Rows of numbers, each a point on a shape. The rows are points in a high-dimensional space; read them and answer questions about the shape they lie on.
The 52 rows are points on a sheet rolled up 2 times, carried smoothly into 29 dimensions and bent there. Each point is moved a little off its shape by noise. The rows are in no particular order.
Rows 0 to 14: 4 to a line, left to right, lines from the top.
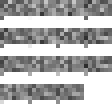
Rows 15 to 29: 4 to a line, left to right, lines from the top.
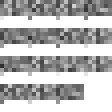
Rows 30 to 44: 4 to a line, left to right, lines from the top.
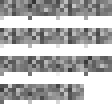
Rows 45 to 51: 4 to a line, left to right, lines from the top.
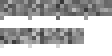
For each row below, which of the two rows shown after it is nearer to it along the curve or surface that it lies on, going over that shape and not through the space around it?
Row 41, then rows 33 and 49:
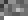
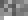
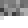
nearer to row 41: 49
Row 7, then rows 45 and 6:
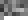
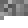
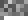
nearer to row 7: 6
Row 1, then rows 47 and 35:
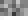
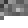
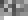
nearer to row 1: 35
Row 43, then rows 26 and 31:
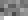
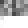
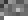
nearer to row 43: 26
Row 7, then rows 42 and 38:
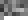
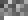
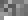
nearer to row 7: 42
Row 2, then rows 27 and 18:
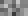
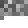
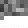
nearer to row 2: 27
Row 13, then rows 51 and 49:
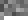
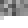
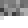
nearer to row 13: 49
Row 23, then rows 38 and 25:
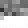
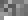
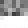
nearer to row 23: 25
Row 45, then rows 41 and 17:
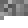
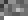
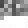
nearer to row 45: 17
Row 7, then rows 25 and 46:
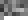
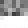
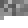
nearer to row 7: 25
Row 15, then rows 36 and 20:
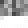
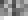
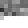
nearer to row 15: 36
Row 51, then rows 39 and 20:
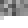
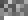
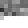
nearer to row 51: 20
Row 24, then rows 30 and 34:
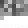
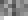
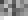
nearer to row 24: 34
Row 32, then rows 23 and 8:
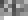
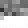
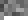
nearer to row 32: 23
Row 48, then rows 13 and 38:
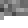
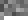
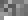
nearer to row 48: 13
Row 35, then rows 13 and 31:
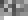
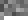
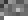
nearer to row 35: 31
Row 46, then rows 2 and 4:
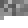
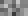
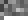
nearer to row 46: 2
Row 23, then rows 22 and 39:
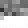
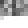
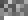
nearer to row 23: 22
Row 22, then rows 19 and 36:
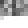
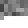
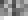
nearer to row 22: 36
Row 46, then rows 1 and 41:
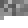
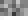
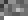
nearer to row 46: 1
